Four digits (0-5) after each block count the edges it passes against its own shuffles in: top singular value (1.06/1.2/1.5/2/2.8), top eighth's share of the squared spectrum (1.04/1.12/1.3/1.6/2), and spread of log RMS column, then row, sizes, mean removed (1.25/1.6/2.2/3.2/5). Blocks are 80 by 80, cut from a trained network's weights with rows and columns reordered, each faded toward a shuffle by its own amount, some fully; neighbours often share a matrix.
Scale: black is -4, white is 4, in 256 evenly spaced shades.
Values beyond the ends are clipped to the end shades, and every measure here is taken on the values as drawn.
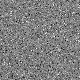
0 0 0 0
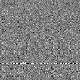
4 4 1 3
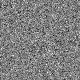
0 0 0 0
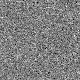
0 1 0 0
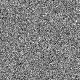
2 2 0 0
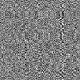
4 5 3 1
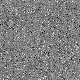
0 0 0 0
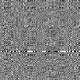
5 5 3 3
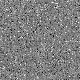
0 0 0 0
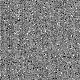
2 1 0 0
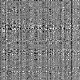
4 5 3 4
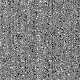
2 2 0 1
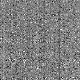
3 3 1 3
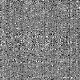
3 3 1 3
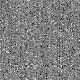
2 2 0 1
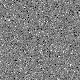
0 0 0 0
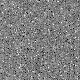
1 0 0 0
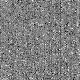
2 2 0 1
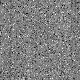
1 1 0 0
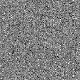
3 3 1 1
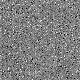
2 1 0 0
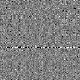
4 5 2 2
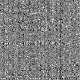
3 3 1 2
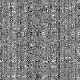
4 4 2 3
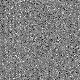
1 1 0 0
